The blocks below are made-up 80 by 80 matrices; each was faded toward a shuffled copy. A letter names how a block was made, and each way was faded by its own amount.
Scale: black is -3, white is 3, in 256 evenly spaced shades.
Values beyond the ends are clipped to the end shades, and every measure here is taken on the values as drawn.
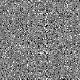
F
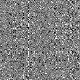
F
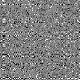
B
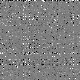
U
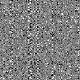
F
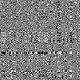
B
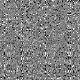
F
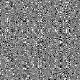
F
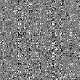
F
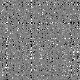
U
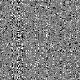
F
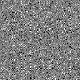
F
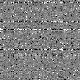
B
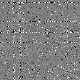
U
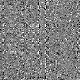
F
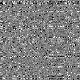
B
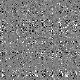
U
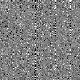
F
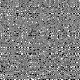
B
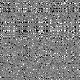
B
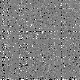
U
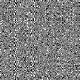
F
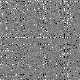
U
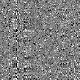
F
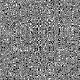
F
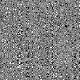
F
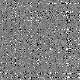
U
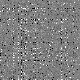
U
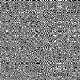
B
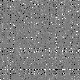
U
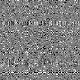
B
